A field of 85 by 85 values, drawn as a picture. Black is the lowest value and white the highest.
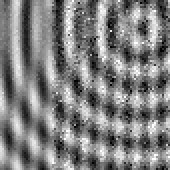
There is no overall slope. On average the colour sits 50% of the way up the scale. The left part is calmer, up to a seam about 30% of the way across. Rings spread out from the top right. Upright stripes repeat 10 times across the table.
